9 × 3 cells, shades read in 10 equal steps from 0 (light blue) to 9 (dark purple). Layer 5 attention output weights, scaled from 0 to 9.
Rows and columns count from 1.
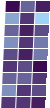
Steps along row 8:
up down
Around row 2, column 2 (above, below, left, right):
5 8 2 0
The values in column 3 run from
0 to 9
